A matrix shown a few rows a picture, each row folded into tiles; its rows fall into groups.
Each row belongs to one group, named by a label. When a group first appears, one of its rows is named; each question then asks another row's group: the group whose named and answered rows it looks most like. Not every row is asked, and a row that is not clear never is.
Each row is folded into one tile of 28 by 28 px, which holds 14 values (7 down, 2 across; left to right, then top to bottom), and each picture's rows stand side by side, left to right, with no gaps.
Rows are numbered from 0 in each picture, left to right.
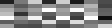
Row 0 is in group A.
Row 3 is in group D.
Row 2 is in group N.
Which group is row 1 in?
N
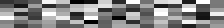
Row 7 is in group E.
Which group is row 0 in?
A
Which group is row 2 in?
N
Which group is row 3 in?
A
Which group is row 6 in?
N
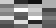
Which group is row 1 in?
A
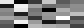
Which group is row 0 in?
N
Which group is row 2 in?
A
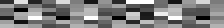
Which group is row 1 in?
A
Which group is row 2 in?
E
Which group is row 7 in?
E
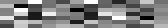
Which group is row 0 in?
D
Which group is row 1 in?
E
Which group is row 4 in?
A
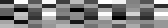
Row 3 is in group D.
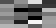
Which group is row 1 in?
E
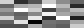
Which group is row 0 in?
N
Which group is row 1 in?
A
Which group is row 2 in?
D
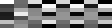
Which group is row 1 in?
N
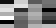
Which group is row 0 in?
A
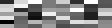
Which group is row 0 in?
A
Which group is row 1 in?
E
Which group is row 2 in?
N
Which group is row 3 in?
E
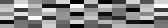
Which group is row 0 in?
A
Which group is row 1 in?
D
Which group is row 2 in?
N
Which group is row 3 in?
N
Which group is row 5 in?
A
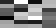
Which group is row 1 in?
A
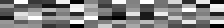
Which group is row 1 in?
A
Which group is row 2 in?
N
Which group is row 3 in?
D
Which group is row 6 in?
N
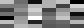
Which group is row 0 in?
E
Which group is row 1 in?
A
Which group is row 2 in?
N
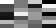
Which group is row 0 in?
E
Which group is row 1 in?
N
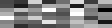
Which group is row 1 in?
N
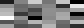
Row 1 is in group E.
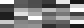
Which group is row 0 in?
E
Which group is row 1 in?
A
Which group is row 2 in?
N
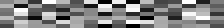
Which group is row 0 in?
D
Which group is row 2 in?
E
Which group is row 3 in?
N
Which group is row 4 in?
N
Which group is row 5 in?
E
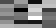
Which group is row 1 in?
A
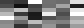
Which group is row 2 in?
D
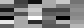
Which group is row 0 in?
E
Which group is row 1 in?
A
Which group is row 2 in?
E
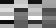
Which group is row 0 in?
A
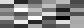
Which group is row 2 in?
E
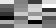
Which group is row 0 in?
E
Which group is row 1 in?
A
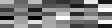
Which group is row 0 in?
E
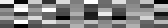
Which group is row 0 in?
N
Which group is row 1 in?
N
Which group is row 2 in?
E
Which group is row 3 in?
E
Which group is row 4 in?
E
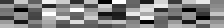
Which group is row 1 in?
D
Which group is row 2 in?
N
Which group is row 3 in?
N
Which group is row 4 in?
E
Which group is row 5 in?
A
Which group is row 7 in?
E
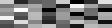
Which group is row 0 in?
N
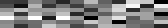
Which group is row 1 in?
D
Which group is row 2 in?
A
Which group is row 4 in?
A
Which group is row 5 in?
N
